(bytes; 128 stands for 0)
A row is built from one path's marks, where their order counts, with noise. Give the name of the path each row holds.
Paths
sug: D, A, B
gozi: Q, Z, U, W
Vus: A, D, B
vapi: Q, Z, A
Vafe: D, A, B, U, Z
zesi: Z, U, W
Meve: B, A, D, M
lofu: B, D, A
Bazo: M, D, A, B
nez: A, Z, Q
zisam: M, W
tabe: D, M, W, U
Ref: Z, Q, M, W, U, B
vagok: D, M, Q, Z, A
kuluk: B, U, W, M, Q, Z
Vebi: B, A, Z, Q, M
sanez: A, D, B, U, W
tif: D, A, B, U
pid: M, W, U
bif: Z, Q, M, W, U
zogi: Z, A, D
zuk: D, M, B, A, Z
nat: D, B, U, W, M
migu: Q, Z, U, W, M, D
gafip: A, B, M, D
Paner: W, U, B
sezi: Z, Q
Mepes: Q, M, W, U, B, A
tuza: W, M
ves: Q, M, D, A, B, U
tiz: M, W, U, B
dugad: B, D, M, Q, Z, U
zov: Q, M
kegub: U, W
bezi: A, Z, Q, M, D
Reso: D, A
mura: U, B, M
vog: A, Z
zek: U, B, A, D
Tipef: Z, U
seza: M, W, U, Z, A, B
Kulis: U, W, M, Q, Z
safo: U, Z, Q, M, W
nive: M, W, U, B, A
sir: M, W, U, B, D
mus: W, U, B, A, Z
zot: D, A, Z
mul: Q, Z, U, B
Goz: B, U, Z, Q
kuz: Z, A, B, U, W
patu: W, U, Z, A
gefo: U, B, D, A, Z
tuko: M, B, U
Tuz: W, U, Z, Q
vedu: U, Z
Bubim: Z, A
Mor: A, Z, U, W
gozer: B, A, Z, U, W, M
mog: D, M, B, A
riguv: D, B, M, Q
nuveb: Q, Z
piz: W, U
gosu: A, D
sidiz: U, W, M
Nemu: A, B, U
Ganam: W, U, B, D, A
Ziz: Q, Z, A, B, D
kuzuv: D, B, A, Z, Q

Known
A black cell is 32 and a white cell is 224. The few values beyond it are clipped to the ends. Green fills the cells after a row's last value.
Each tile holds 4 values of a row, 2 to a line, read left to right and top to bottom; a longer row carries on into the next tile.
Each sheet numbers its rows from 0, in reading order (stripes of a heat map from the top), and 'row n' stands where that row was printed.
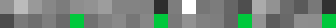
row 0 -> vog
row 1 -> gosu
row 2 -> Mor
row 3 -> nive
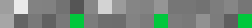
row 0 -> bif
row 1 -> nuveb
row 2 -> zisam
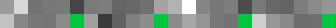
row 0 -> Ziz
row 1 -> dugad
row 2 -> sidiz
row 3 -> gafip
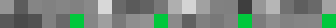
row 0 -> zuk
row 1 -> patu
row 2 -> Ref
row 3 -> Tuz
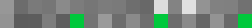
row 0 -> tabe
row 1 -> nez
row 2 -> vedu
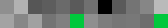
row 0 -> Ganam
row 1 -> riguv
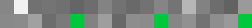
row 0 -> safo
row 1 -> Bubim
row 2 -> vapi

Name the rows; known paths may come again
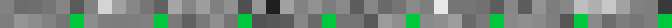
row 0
Reso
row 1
mul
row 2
tiz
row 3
Bazo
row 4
vagok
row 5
safo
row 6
Vus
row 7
Ref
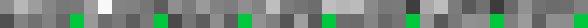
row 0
vog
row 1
bif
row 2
zot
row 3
Vafe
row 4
seza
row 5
Mepes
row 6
Bubim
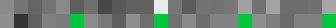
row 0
tuko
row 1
kuzuv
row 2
sezi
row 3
Tipef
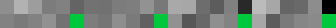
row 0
Paner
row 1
zisam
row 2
nive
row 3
sir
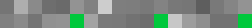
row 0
vapi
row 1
piz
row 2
gafip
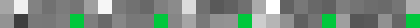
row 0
kuluk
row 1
mus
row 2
patu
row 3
gozer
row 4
tif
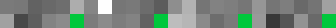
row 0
dugad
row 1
Mor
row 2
bezi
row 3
ves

